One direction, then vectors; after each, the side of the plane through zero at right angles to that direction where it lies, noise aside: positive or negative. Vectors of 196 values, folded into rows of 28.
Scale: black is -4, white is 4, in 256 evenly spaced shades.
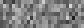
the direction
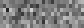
negative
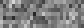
negative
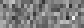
negative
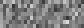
negative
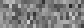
negative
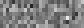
positive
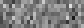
positive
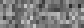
negative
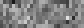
positive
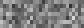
negative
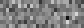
negative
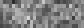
positive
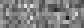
negative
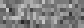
positive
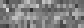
positive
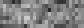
positive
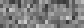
positive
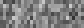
positive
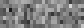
positive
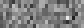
positive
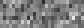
negative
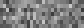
positive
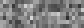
negative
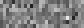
positive
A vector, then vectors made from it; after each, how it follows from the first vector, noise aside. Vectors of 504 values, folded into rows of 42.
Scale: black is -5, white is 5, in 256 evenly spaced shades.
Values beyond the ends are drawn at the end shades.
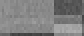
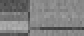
wrapped around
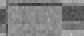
wrapped around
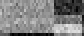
scaled up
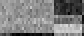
scaled up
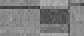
wrapped around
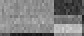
scaled up
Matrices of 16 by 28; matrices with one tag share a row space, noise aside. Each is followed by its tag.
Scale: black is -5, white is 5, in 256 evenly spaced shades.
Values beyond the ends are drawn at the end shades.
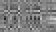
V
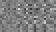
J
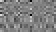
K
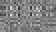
V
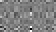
K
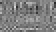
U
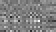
V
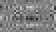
U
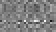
J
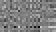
V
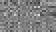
V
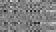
V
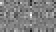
K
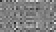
U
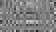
U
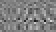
J
